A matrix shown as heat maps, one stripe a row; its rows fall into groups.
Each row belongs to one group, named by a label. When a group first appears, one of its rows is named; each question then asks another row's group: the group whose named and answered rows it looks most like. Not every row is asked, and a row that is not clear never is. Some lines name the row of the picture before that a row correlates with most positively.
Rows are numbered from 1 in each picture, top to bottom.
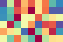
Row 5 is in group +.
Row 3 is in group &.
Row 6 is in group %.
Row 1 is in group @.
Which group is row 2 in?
@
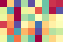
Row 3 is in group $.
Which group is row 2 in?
&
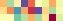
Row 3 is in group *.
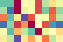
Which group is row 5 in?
%
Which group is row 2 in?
&
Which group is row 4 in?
@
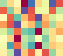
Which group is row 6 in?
$
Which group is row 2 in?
+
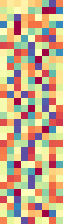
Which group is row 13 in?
$
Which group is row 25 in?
%
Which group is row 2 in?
*
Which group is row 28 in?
&
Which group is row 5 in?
$
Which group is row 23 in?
+
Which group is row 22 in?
+
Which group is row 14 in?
+
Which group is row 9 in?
%
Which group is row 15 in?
$
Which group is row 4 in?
@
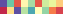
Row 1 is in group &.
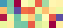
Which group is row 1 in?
&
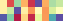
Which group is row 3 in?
@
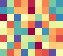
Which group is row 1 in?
@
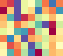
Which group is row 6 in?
+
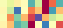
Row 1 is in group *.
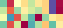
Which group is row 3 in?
%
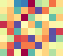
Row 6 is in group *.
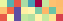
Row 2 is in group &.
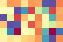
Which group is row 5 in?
&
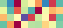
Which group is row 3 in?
+
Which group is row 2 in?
%
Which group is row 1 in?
&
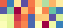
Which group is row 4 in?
*
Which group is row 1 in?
+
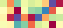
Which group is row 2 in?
$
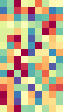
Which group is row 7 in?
%
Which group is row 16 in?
$
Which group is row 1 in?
&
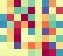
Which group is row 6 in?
@
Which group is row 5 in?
$
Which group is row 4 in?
@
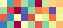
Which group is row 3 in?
+
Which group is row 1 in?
%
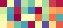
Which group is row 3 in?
&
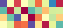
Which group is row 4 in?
*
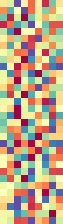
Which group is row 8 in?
*
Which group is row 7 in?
+
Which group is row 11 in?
%
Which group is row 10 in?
@
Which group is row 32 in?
*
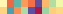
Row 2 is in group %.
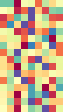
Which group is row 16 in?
$
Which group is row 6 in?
$
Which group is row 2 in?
*
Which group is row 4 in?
+
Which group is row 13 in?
*
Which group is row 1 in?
&
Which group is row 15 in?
%
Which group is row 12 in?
+
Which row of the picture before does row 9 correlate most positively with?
1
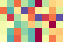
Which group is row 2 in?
+
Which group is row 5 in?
%
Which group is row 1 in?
%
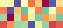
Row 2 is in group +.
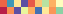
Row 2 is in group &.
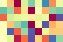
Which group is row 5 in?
%
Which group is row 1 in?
$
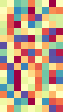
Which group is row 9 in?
@
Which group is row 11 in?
&
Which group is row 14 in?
+
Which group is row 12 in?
&
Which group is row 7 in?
@
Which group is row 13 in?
&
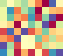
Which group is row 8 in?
@
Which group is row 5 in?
+
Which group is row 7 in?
&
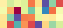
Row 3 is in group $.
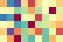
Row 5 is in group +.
